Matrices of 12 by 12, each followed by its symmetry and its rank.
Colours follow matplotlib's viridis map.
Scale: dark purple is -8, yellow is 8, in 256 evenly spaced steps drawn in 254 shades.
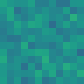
neither, full rank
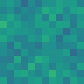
antisymmetric, full rank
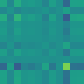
symmetric, rank one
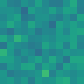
neither, full rank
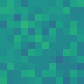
symmetric, full rank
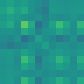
symmetric, rank two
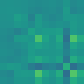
symmetric, rank two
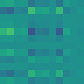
neither, rank one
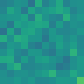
symmetric, full rank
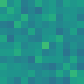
symmetric, full rank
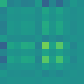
symmetric, rank one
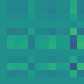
neither, rank one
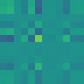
symmetric, rank one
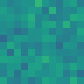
antisymmetric, full rank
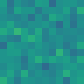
neither, full rank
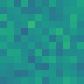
antisymmetric, full rank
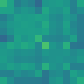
symmetric, rank two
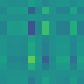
neither, rank one
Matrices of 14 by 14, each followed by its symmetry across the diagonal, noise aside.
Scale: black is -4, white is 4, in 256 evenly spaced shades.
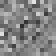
symmetric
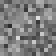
symmetric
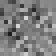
symmetric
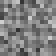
antisymmetric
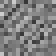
symmetric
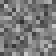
symmetric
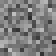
symmetric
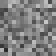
antisymmetric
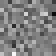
antisymmetric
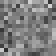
antisymmetric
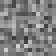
antisymmetric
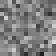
antisymmetric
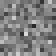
antisymmetric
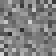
antisymmetric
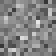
symmetric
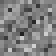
symmetric
